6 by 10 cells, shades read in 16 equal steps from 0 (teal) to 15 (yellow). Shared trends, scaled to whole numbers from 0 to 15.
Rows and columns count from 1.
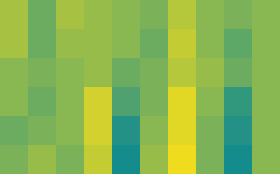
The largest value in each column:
10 9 10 13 8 9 15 9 7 8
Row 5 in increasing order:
1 1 6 7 7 8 8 8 13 14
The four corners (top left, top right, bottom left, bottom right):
10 8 7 8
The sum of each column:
49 41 50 65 27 44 77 47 21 48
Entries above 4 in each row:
10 10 10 8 8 8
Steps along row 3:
down up up down up up down down up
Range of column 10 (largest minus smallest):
0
